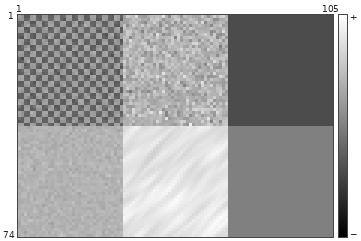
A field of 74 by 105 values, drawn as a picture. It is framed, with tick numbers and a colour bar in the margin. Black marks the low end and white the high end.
The table splits into 2 rows of 3 panels. Panel 1,1: middling, checkered, strong in contrast. Panel 1,2: high, fine-grained. Panel 1,3: low, flat. Panel 2,1: high, fine-grained, faint in contrast. Panel 2,2: very high, slanting up to the right, faint in contrast. Panel 2,3: middling, flat.
